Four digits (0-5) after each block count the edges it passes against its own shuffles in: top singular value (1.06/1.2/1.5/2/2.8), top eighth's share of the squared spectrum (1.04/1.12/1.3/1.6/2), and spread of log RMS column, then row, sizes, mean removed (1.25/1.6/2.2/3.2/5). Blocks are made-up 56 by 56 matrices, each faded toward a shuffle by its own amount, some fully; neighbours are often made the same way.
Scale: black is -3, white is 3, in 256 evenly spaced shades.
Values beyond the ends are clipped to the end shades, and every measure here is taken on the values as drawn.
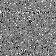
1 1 0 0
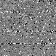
2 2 0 1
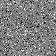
0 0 0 0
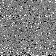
1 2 0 2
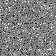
1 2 0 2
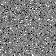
0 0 0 0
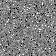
0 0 0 0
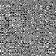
4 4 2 2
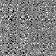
4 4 2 2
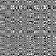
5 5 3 4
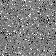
0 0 0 0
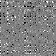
4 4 3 2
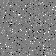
2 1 0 0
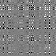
4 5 3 3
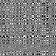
4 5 3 4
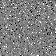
1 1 0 0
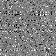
3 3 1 2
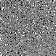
3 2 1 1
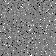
0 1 0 1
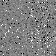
3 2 1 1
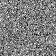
0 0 0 0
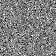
0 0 0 0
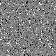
1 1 0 1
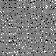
4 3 2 2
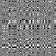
5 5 3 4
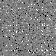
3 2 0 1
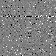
3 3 0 1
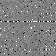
4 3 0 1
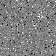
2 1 0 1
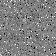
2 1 0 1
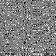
3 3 0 1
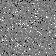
1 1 0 0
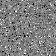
2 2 0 1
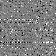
3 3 1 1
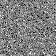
0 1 0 0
